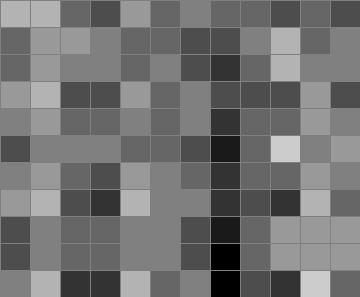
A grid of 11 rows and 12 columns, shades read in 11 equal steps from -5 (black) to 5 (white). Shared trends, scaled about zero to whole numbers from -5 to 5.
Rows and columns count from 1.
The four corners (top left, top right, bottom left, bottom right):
2 -2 0 -1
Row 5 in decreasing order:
1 1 0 0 0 0 -1 -1 -1 -1 -1 -3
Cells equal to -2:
22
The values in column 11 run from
-1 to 3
